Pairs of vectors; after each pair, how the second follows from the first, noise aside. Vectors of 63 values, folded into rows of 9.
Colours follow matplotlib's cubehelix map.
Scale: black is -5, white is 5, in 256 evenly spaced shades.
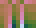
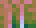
copied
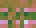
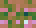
copied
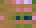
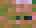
copied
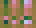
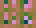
sign-scrambled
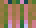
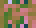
sign-scrambled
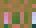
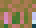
copied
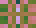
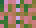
sign-scrambled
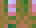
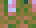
copied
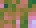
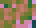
sign-scrambled
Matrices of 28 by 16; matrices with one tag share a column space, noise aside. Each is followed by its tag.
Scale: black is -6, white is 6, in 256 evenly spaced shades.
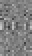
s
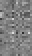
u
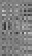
s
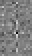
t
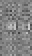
s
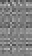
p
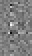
t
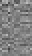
p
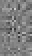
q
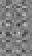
t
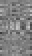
s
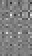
u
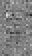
u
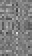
s
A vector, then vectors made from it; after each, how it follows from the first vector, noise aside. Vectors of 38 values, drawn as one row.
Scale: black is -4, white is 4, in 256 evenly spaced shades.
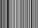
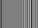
partly zeroed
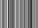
sign-scrambled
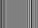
partly zeroed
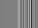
partly zeroed
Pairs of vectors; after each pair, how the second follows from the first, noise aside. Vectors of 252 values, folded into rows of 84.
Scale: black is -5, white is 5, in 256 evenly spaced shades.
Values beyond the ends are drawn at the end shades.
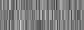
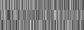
shuffled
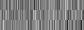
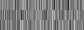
wrapped around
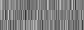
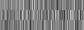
shuffled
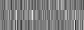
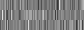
shuffled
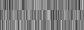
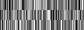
scaled up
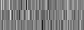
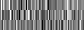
scaled up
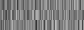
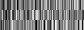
scaled up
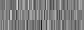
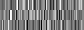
scaled up
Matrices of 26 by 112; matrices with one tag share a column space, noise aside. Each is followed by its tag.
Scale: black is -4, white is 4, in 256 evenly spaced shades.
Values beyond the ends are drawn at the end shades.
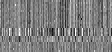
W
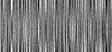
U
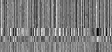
W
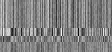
W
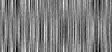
U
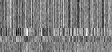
W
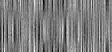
U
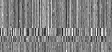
W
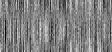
U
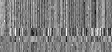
W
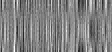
U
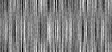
U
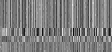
W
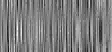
U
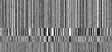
W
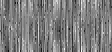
U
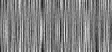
U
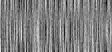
U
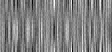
U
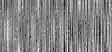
U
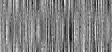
U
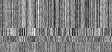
W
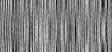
U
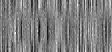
U
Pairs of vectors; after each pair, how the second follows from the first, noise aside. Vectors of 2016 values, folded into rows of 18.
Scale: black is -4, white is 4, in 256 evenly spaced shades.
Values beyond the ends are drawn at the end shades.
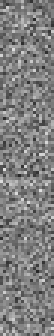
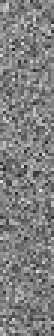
sign-scrambled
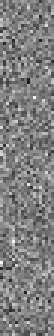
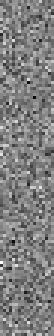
sign-scrambled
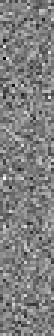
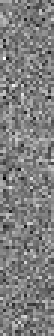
sign-scrambled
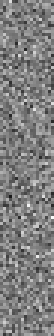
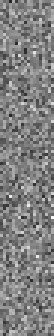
sign-scrambled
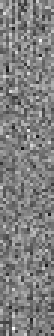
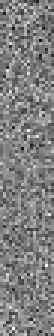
sign-scrambled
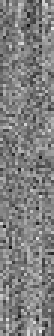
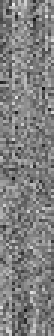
reversed
